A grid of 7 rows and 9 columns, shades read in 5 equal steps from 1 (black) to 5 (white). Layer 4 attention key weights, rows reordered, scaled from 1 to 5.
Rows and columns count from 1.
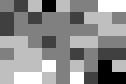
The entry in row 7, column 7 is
2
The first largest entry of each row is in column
8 7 8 1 2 4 2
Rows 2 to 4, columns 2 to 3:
3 2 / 3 3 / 4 3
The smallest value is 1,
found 4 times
